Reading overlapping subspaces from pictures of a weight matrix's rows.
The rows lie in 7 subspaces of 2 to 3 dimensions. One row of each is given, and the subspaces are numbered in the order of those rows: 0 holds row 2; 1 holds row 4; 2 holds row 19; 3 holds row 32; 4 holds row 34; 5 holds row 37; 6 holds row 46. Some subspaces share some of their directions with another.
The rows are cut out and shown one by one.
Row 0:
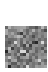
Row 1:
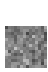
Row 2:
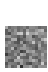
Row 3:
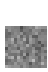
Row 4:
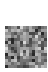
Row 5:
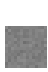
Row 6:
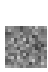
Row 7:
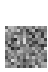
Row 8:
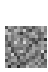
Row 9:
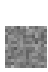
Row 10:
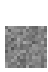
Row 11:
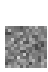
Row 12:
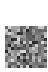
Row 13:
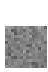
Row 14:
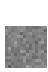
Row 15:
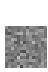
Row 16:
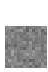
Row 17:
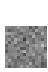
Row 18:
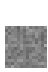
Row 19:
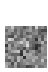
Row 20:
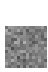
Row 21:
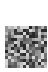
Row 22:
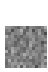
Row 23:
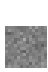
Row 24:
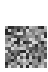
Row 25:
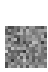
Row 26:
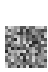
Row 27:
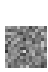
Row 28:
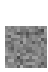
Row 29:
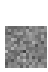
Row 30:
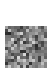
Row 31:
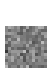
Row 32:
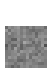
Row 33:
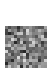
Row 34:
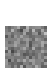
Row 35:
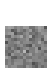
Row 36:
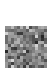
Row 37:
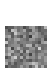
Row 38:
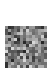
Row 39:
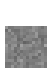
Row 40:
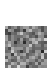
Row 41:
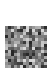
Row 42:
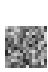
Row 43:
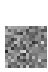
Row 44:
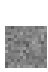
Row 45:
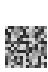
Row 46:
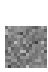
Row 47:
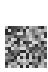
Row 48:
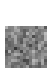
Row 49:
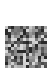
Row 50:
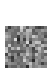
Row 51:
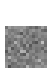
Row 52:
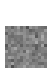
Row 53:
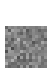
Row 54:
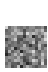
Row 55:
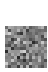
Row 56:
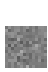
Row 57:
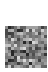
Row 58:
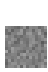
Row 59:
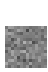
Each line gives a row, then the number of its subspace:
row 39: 3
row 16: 4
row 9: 3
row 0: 6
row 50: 2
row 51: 6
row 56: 2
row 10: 3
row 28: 0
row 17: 1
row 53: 5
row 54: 0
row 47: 5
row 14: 6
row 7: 1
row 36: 3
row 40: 6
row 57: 4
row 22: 4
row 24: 5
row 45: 0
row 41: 4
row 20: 1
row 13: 5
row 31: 1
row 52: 3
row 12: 2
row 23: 1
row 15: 0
